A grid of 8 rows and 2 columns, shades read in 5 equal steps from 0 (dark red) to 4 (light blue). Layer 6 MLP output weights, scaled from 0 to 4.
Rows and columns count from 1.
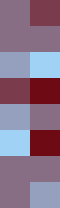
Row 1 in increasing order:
1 2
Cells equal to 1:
2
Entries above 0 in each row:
2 2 2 1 2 1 2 2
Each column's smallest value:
1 0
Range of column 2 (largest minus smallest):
4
